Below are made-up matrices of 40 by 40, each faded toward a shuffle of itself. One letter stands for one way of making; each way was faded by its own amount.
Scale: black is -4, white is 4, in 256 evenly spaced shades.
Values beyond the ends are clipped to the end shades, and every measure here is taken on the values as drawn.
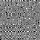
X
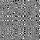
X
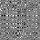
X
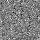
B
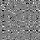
X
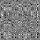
X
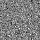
B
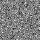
B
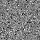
B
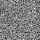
B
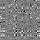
X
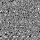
B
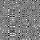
X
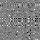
X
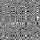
X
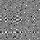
X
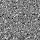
B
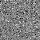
B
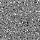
B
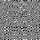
X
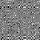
X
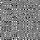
X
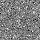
B
